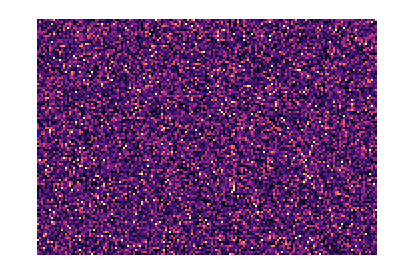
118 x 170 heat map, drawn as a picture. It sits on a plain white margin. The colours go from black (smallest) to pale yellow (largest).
Average level on the scale: 30%. Slope: none. Grain: fine. Odd rows or columns: none. Mirror symmetry: none. Histogram: skewed, a long tail of high values.
